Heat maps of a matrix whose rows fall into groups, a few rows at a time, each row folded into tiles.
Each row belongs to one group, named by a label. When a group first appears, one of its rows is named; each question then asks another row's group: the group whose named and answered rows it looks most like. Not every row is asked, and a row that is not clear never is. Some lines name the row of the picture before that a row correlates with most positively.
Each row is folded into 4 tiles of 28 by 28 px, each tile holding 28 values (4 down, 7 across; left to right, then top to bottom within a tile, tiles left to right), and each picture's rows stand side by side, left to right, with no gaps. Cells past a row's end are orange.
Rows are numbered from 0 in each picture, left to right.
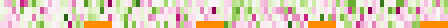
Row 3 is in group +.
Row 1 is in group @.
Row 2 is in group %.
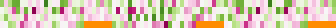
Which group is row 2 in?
+
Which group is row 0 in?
+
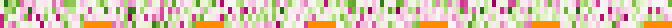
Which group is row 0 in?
%
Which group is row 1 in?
@
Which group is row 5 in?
@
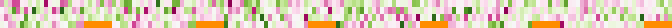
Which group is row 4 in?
@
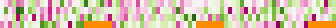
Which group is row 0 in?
@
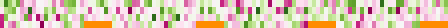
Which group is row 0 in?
%
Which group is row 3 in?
+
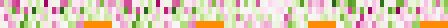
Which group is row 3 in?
+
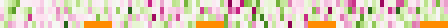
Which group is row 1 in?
@
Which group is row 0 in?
%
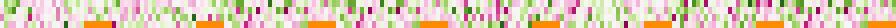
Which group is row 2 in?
+
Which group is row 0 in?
%
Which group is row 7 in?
+
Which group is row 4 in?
@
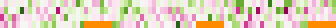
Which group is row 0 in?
@
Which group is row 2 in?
+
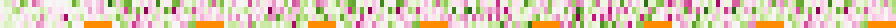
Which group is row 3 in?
+
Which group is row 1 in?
+
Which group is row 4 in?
@
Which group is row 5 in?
@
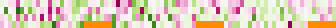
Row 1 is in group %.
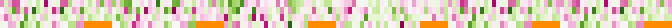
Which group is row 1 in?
+
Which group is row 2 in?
%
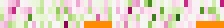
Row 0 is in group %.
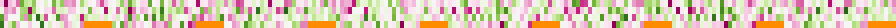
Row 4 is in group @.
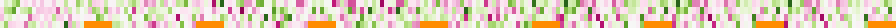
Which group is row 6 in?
%
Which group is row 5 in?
%
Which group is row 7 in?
%
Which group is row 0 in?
%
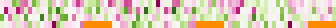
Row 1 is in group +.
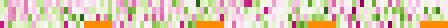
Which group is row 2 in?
@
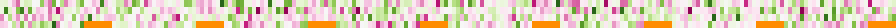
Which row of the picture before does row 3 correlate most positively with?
3
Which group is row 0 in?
@
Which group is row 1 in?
@
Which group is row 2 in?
+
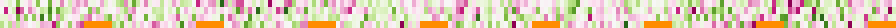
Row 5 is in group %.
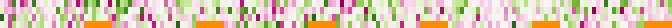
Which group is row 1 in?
%
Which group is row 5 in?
+
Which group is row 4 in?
%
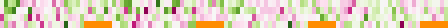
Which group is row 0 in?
%
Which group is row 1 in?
+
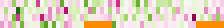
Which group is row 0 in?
@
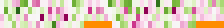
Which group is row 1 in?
+
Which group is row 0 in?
@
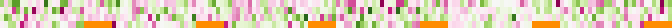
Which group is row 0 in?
+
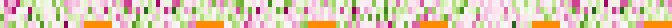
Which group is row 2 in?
+
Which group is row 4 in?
%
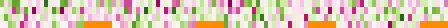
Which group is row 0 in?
+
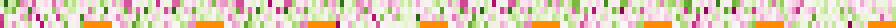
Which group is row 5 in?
+
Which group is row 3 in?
%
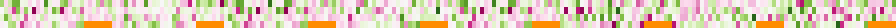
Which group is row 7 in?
@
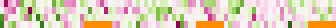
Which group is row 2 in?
%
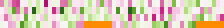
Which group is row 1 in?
@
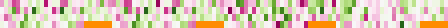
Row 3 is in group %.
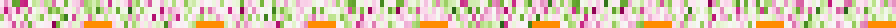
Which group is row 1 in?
@
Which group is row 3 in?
+
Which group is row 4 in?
@
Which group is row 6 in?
@
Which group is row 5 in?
+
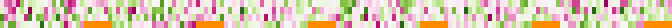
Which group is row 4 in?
@
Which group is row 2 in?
@
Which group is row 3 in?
%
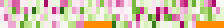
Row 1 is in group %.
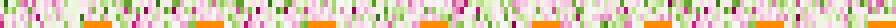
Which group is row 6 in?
+
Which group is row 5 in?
@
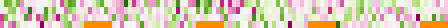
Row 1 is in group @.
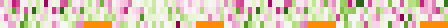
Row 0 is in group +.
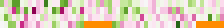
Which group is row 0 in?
+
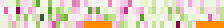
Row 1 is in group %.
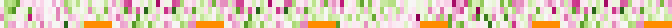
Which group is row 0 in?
%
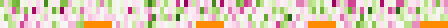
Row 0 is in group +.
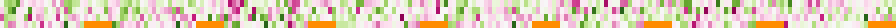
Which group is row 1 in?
%
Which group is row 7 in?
%
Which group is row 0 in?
%
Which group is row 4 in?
%
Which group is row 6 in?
+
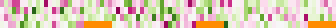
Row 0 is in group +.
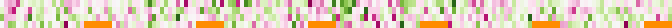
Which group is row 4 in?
%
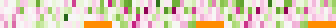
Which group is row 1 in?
+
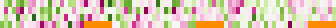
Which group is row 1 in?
+
